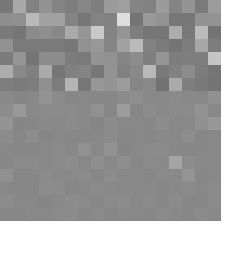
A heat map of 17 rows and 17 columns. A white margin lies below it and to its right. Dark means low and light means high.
Mirror symmetry: none. Histogram: skewed, a long tail of high values. Stripes: none. Calmest part: bottom left. Seam: horizontal, 40% of the way down, the bottom part calmer.
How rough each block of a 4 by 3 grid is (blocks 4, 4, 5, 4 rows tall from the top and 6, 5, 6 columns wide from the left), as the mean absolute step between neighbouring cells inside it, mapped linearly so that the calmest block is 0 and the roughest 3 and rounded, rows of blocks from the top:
232 / 212 / 000 / 000
